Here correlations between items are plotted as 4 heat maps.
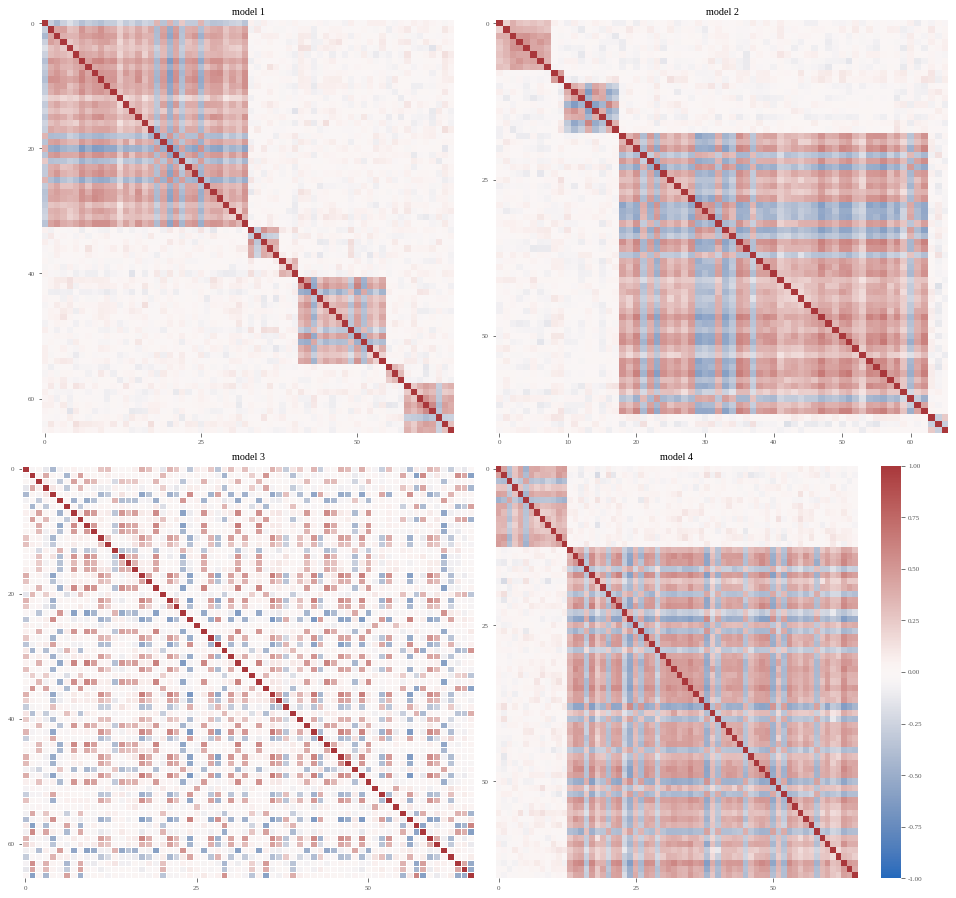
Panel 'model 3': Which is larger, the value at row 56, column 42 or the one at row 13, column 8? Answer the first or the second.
the second
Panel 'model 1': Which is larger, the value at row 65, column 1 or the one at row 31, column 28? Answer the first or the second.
the second
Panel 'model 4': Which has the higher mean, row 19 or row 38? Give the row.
19
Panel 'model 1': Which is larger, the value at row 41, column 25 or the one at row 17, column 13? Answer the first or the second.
the second
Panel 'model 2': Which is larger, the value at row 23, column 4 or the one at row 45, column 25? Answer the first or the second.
the second
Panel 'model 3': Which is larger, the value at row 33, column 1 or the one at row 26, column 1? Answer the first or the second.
the first
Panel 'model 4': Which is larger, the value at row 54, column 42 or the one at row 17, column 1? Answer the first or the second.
the first
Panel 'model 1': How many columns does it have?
66
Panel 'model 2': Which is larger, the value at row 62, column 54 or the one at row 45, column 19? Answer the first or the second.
the first
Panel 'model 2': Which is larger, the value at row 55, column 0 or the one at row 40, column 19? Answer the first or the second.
the second
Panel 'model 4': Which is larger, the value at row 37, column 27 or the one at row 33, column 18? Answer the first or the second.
the first
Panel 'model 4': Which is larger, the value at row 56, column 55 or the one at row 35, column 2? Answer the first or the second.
the first
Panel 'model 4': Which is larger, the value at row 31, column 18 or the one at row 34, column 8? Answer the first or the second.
the first
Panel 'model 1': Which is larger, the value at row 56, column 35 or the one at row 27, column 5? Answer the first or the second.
the second
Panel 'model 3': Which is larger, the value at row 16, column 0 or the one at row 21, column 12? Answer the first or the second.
the second
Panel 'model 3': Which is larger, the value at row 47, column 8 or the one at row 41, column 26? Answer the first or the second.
the second
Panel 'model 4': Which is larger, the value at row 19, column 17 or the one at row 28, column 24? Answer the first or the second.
the first
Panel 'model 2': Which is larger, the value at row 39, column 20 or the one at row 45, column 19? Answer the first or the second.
the first
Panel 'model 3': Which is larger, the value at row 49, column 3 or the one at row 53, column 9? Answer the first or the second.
the second
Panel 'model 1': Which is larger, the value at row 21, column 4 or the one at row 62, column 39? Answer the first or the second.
the first
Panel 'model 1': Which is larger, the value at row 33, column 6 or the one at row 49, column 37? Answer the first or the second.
the second
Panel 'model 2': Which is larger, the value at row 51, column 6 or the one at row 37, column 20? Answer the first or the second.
the first
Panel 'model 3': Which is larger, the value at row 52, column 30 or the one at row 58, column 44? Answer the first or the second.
the second
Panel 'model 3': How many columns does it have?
66
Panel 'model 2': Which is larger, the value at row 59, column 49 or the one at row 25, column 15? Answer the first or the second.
the first
